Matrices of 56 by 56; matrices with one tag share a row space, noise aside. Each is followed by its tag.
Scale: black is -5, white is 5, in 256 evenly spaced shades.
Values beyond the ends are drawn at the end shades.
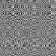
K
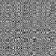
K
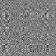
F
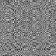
K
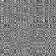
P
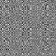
F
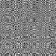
K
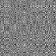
P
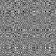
K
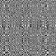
F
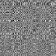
K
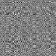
K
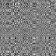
K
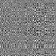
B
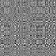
P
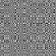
P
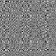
F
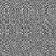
F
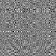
K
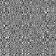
F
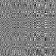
B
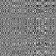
B
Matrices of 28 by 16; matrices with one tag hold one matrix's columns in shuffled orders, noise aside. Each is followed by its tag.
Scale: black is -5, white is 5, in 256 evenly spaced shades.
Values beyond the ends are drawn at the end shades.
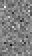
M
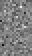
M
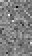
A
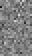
A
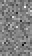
M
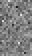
A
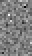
A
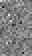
A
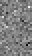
M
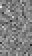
M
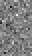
A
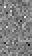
M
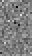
A
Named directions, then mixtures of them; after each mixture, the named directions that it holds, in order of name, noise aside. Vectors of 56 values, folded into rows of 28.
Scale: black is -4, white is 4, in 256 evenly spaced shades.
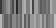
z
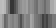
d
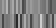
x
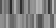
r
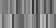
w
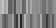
d, x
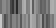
d, z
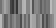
d, z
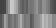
d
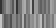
z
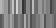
x, z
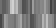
d, z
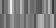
d, r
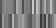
w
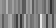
w, x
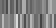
x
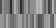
r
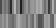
r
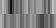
d, r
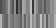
w, z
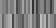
w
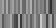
w, x
